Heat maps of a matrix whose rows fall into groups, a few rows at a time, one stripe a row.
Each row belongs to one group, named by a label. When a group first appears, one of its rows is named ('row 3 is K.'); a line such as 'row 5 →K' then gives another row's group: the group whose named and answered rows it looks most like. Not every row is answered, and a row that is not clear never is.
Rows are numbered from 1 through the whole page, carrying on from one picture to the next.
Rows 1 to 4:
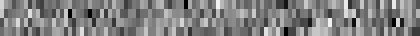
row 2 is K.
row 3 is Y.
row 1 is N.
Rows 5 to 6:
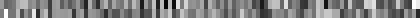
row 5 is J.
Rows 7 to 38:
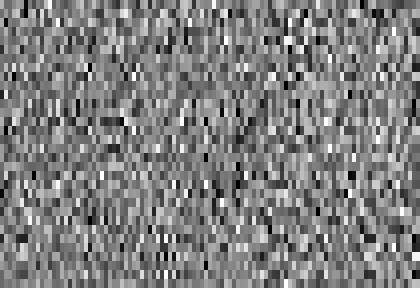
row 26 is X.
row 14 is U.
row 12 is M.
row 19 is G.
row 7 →G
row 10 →N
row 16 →N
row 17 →X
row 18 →G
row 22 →M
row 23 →Y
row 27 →M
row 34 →U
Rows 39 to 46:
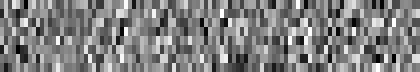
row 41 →U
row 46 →M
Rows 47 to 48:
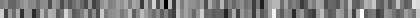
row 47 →J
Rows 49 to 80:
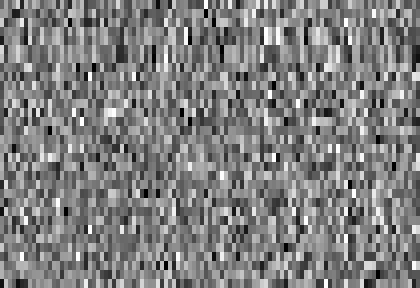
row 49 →M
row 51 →K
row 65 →Y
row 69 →X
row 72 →X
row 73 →U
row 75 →X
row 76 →N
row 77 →K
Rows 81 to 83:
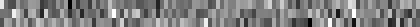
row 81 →K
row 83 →Y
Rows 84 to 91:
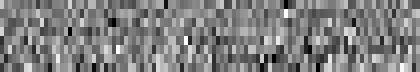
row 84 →N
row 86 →Y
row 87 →K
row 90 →M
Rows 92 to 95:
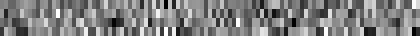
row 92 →J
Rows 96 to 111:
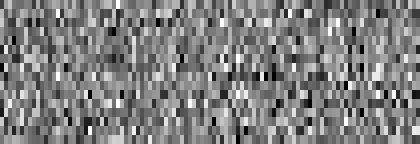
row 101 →X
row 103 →X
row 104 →M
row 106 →U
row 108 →X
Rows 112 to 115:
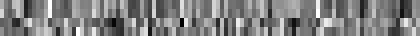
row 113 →G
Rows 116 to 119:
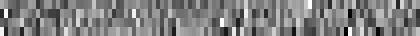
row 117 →X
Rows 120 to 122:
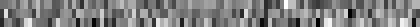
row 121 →X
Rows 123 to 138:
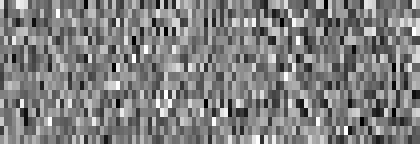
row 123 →J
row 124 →M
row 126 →J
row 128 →Y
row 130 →Y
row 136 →G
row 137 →X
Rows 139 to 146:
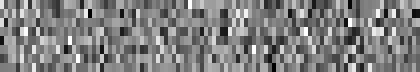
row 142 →U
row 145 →K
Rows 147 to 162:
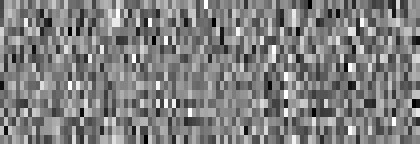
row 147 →Y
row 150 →K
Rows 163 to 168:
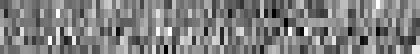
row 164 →M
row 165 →N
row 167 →G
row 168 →J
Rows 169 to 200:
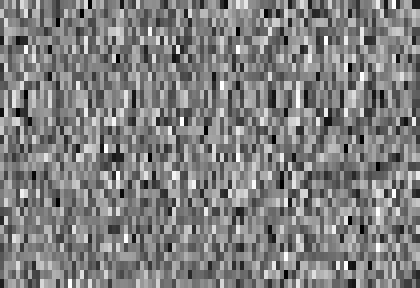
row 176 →X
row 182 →G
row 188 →Y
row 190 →U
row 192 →M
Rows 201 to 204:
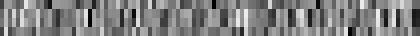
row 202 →U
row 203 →U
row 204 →X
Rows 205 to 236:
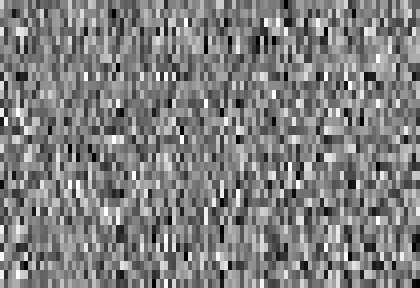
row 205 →N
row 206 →Y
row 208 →J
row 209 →M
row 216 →M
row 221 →K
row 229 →M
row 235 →J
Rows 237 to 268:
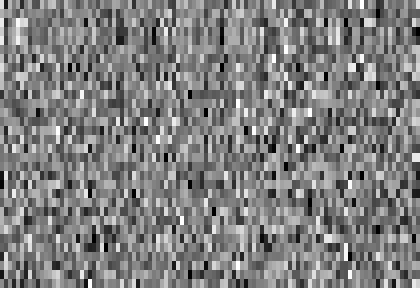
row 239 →J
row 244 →K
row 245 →J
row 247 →N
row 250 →Y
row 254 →J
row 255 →N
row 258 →U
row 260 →K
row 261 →G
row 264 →K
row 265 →X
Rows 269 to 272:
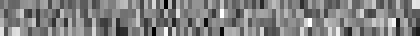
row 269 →J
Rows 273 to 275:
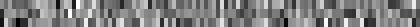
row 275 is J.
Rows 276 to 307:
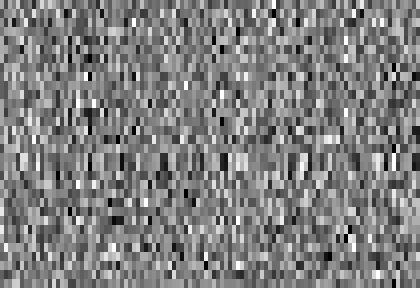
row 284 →U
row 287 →G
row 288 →K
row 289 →K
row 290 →U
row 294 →U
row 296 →G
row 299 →K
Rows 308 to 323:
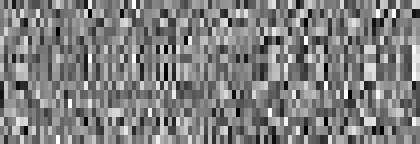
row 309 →U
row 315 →J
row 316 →J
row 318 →X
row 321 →J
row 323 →M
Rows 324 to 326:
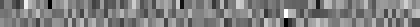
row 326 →N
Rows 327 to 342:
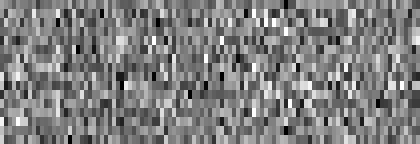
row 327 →N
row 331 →J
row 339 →X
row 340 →J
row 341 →N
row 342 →K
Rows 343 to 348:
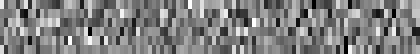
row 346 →U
